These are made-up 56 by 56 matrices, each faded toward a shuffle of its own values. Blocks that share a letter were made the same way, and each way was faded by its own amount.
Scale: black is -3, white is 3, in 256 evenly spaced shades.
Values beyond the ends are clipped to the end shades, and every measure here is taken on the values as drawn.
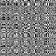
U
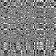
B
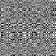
U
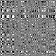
B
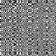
U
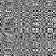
U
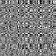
U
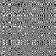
B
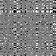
B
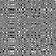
B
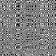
B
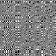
B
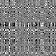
B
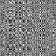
U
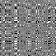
B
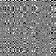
B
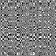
B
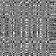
B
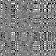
B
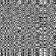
U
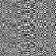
U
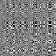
U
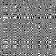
B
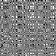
B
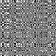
B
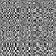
U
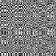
U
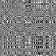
B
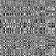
U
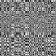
U
